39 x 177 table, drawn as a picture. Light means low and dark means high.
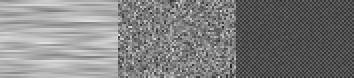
The table splits into one row of 3 panels. Panel 1,1: low, streaked across. Panel 1,2: middling, fine-grained, strong in contrast. Panel 1,3: high, checkered.
